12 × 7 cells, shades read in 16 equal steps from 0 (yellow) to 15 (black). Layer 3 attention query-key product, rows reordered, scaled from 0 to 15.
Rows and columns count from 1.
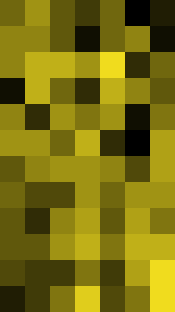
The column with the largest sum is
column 1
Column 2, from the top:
5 6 3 3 12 5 6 10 12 9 11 11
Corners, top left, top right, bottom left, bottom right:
8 13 13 0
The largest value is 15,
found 2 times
